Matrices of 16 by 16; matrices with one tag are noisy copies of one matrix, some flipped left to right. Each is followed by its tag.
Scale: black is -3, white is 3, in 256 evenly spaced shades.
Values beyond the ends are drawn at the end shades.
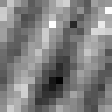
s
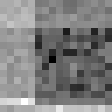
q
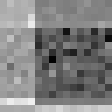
q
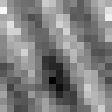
s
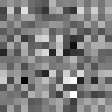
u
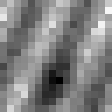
s
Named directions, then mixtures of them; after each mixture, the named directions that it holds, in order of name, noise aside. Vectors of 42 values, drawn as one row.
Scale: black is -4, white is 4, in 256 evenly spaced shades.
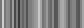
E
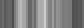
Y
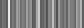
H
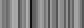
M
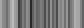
M, Y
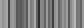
H, Y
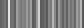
H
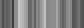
E, Y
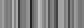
E, M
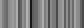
M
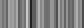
H, M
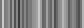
E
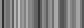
E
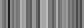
H, Y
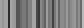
H, Y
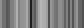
M, Y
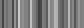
E, M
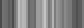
Y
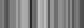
M, Y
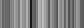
M, Y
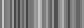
E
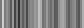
E
